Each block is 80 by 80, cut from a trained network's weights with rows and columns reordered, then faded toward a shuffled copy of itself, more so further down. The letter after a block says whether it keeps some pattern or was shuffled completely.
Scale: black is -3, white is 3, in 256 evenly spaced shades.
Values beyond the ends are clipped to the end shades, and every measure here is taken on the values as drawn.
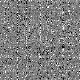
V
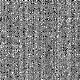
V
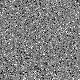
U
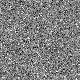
U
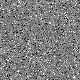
U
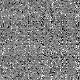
V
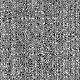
V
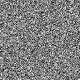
V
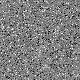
U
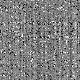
V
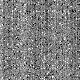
V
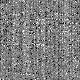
V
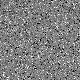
U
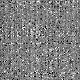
V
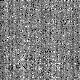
V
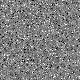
U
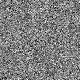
V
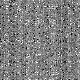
V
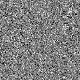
V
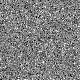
U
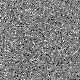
U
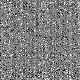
V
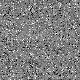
V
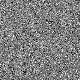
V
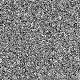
U
